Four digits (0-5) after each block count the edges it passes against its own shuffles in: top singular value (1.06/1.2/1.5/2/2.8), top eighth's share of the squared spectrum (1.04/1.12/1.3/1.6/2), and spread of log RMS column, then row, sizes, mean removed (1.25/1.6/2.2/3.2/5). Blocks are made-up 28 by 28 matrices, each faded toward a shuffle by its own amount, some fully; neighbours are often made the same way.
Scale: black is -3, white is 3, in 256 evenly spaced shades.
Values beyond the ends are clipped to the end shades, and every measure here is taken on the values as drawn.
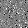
0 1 0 0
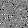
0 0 0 0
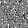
0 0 0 0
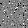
1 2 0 0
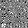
3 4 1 1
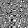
3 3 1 0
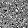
2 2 1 0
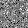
1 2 0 0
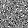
0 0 0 0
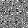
2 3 0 1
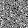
0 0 0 0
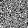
0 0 2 0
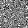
0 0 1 0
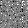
2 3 2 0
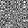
3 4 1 1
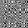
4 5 3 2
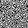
1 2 0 0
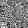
3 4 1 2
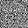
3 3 0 2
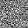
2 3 1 1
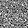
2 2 0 0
